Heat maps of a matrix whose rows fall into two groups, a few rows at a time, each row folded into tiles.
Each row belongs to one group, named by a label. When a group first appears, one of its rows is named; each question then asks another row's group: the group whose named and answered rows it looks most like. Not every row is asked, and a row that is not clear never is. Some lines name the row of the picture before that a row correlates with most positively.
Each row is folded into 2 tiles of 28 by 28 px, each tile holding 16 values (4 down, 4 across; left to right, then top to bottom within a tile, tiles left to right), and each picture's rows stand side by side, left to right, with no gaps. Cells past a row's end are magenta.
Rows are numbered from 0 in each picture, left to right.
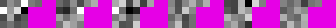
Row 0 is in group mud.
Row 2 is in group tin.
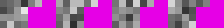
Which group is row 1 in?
mud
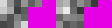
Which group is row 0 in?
tin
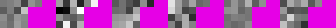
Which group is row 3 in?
tin
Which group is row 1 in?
mud
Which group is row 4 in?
tin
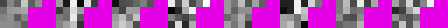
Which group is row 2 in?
mud
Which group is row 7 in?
mud
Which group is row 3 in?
mud
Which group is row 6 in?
tin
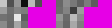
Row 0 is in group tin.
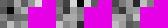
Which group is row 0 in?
mud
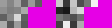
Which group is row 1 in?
mud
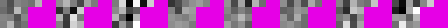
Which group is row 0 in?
mud
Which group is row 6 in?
mud
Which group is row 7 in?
mud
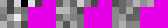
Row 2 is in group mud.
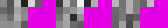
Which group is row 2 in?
mud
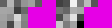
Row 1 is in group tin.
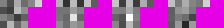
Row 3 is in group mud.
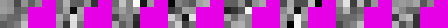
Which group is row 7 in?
tin
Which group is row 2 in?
tin
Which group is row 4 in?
mud
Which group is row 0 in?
tin
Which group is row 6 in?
tin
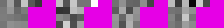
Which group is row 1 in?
mud
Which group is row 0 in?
tin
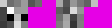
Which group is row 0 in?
tin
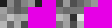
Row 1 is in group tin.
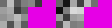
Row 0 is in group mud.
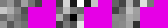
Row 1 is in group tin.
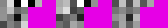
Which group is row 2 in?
tin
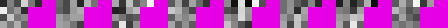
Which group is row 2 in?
mud
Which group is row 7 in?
tin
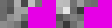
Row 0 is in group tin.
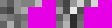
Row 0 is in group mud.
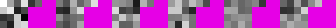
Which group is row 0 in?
tin
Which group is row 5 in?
mud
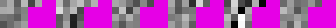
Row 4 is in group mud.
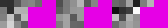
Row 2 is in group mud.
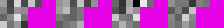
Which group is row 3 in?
mud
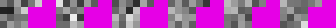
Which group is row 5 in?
tin
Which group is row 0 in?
mud
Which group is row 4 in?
tin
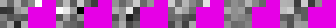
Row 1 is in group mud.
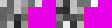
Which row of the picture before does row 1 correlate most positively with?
0
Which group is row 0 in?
mud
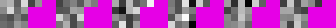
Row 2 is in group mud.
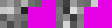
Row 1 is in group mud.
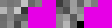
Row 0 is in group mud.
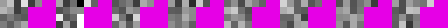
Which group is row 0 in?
tin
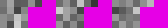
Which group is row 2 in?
mud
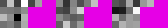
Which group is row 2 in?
mud
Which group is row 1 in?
mud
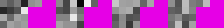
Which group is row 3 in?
mud
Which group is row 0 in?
mud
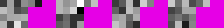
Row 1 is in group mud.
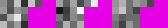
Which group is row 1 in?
mud
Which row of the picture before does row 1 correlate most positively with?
3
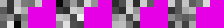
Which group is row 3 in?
mud
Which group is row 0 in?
mud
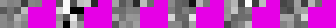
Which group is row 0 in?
mud
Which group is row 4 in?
tin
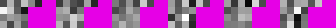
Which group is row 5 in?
mud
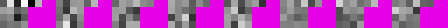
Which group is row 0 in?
tin
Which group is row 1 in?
mud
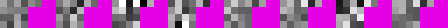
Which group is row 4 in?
tin
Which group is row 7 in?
tin
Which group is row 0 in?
tin
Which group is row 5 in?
tin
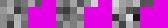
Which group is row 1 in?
mud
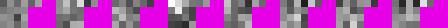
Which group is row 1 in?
tin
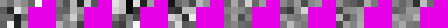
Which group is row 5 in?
mud
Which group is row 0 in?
mud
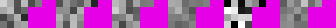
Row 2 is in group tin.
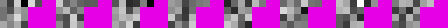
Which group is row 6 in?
tin
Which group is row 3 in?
tin
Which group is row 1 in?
tin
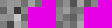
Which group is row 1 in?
tin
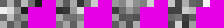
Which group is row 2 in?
mud
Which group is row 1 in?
mud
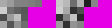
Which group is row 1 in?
tin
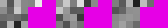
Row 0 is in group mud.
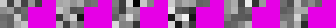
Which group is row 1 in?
tin
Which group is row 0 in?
tin
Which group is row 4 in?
tin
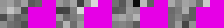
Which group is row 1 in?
mud
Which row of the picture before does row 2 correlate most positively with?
2
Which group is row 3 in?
mud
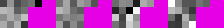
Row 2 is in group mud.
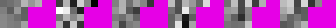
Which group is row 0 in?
mud
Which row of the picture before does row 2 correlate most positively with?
1
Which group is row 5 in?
tin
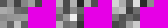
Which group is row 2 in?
tin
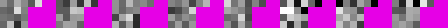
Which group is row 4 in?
tin
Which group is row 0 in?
mud
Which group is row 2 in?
tin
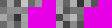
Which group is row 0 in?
tin
